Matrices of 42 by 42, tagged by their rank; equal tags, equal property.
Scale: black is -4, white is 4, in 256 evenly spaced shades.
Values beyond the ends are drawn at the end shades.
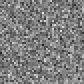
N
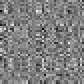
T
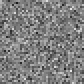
N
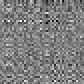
T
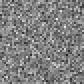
N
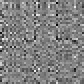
T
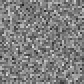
N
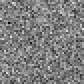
N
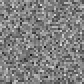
N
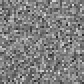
N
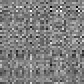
T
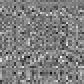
T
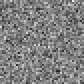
N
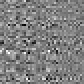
T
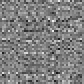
T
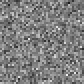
N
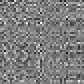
T
